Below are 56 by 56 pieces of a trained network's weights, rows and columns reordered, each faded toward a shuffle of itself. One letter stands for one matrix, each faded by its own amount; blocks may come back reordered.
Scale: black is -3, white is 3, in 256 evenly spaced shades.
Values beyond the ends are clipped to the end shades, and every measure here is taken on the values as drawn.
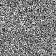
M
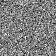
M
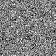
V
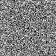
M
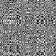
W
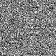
V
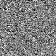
V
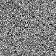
V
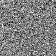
M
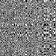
W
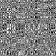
W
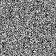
M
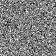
M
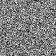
V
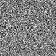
V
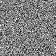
V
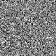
V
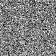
M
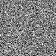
V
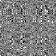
W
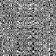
W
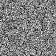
M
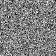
M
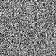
V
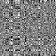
W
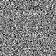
V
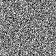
M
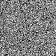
M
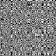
W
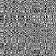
W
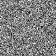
M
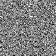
V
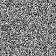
V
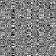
W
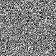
V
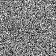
M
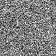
M
